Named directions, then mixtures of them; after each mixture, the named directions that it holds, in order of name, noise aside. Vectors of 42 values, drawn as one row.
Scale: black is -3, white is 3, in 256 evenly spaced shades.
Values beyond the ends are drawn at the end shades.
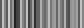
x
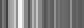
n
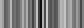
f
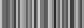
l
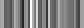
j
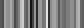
j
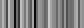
l, x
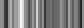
f, l, n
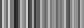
x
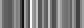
j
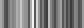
j, l, n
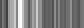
n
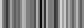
f, l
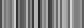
f, l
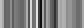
f, j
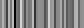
l, x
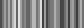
f, l, n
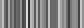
j, x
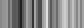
f, l, n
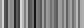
f, l, x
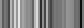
f, n, x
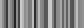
l, x
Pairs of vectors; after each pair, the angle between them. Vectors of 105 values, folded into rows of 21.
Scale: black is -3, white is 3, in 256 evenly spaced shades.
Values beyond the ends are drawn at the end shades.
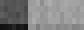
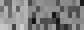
partly opposed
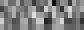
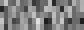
nearly parallel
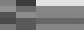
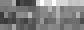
nearly parallel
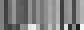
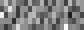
orthogonal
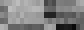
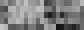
nearly parallel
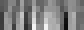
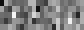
orthogonal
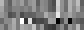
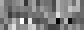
nearly parallel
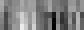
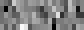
partly aligned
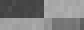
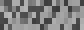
orthogonal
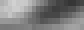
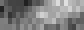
nearly opposite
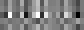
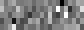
orthogonal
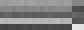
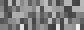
orthogonal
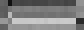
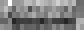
nearly opposite
